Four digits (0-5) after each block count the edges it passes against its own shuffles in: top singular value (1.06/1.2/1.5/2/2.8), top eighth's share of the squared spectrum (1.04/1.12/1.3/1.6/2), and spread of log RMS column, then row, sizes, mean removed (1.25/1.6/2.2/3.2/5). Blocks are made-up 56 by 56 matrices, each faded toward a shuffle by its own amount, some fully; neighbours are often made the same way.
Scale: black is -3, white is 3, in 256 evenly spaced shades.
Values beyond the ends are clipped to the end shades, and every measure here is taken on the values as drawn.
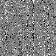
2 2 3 0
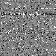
3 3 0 2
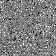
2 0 0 0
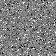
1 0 0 0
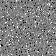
0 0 0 0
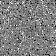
2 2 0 1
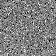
0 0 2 0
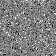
0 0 0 0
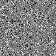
0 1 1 0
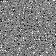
0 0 0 0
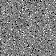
0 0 0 0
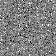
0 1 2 0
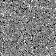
0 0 1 0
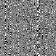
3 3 3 0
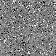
1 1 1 0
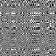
4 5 3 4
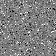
1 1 0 0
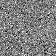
1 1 0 0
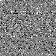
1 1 0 2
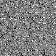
1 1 0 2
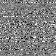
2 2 0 4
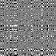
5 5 3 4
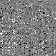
3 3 1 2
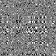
4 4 2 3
